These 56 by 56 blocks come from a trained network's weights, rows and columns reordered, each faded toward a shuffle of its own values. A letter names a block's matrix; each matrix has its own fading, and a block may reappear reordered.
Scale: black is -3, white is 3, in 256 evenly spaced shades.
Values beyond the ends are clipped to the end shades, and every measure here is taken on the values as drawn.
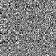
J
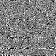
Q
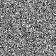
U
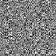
J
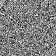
U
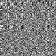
J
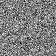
U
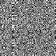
J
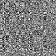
J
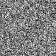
U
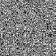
J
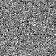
Q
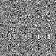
J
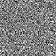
J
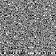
Q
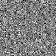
Q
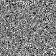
Q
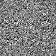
Q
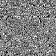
Q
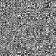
J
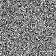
U
